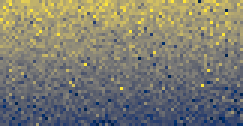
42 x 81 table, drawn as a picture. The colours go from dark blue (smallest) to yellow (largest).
Grain: fine. Odd rows or columns: none. Slope: up to the top.
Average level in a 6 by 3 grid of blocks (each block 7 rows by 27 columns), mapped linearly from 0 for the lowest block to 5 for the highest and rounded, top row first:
5 5 5 | 4 4 4 | 3 3 3 | 2 2 2 | 1 1 1 | 0 0 0
